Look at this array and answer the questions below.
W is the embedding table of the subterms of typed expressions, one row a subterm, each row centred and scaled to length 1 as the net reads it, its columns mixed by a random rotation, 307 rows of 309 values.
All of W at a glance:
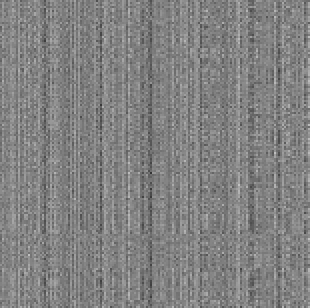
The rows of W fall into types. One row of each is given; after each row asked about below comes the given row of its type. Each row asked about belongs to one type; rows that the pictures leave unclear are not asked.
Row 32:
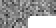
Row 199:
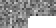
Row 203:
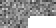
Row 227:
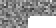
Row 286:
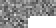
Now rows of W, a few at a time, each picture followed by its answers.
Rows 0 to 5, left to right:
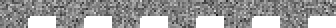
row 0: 286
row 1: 203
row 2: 199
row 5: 227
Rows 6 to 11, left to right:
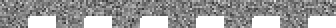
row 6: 286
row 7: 199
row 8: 203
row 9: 227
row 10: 227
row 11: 227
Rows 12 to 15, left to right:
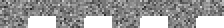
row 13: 286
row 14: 203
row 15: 286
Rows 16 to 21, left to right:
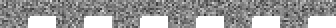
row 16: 227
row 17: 227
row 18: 227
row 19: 199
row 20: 199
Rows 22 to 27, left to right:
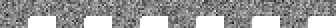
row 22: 32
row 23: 286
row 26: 203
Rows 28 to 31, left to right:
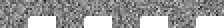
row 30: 227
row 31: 203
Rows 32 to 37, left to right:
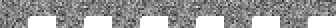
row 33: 227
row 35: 227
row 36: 199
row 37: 203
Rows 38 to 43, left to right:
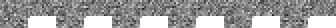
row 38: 286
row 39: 227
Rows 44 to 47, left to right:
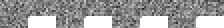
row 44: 286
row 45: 199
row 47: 203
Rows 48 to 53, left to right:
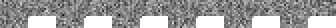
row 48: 227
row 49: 32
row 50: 32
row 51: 199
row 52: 199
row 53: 199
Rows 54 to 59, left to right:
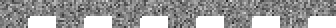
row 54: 286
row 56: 32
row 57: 32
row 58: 203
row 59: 199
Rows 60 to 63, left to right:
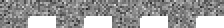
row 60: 203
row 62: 286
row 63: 199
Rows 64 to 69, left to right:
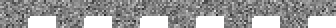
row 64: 32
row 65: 203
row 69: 286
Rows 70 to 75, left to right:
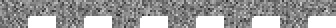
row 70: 286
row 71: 199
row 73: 199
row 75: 227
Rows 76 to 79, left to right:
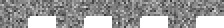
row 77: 227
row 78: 199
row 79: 227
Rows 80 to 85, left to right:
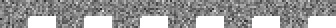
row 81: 227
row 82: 227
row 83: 227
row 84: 286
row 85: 199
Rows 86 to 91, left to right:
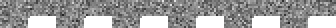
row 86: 227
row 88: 227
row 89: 286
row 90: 286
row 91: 203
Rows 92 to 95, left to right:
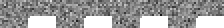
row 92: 227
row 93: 286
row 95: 203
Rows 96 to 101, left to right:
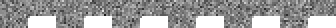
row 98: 203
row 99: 199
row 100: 199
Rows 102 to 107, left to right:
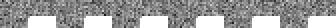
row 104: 32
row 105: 32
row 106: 203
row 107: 199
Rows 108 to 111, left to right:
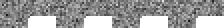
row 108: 32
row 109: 203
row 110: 227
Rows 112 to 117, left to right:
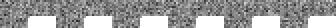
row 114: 227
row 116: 32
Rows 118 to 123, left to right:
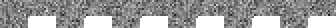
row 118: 227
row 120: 203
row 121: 32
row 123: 203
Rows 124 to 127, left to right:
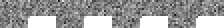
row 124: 199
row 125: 203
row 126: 203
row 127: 32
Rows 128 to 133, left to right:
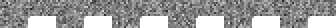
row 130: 199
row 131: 286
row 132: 199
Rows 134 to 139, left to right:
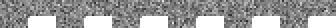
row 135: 286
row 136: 227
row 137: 199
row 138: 32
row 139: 227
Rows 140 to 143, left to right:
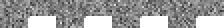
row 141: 199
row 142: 286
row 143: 286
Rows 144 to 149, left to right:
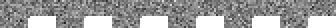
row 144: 286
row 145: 203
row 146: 227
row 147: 286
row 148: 286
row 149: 203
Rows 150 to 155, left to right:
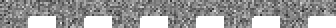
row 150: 203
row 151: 199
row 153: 227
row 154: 199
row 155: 32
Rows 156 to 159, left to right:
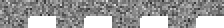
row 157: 227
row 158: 286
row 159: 203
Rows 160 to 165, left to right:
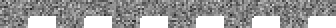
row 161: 203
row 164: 32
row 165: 199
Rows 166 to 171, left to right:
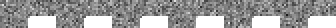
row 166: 286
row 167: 286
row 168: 32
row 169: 203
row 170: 199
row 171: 32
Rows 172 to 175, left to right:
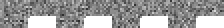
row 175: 227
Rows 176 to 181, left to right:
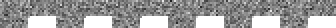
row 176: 32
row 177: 227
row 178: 227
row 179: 203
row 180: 227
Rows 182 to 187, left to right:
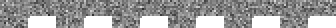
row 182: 286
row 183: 199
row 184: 227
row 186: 227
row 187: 227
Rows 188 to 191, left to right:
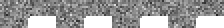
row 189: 286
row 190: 286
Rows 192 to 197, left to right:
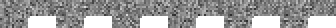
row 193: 227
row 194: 286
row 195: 32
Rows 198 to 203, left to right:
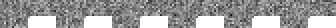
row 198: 199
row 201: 32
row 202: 32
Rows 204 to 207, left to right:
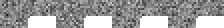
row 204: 32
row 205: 286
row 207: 203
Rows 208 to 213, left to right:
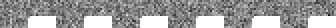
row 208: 199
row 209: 227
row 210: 286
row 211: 32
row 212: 203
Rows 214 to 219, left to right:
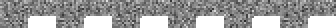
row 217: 227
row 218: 32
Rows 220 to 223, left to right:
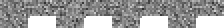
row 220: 227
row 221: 203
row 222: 227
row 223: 227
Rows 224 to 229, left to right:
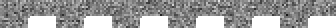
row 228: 227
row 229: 32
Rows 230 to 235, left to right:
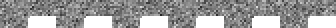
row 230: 203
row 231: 203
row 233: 203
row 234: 286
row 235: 199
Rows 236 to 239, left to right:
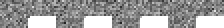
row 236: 286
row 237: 203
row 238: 203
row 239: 227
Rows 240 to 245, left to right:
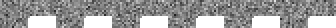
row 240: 32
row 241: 203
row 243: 32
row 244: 227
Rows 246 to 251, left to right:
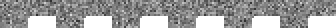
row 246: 199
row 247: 286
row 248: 199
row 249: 199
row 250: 203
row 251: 286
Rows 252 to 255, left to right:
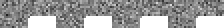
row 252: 32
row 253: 286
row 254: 199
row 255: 286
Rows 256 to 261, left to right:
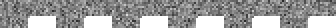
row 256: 199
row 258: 286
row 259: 203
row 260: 32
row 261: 203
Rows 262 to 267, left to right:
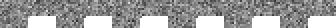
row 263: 286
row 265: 286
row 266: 199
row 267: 286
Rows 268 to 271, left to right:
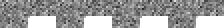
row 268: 199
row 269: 199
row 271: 203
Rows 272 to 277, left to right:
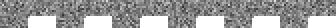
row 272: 286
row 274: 286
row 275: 199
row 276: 227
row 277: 199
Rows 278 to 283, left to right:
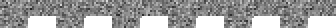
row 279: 227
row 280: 32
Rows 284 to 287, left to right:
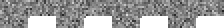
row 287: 32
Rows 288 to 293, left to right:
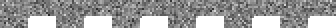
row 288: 286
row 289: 199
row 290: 203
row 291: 227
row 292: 286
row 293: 227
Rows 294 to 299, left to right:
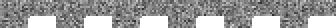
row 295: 286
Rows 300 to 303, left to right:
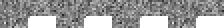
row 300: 199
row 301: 32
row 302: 203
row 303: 199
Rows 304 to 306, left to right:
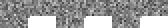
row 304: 286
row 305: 199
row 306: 199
